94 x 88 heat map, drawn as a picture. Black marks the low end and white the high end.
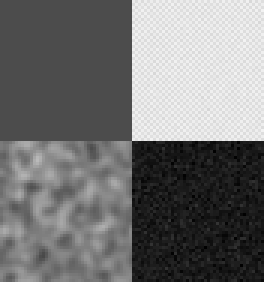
It is made of 2 by 2 panels. Panel 1,1: low, flat. Panel 1,2: very high, checkered, faint in contrast. Panel 2,1: middling, blotchy. Panel 2,2: very low, fine-grained, faint in contrast.
